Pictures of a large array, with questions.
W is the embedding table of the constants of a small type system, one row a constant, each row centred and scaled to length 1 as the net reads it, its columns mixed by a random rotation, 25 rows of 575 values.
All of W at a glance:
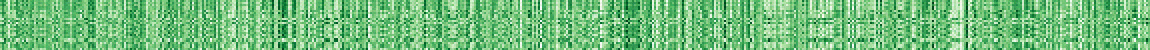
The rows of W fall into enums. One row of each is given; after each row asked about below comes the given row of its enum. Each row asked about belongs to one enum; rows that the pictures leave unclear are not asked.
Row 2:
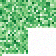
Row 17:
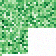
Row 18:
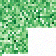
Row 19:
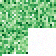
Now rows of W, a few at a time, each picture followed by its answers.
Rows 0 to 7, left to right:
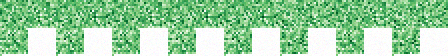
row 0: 2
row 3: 18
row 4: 18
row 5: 17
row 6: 2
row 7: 17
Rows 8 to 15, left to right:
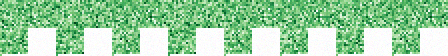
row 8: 17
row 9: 19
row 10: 18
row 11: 19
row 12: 2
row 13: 18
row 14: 17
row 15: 18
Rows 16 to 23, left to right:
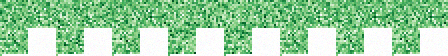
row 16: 2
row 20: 19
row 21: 2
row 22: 18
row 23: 18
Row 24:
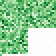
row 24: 17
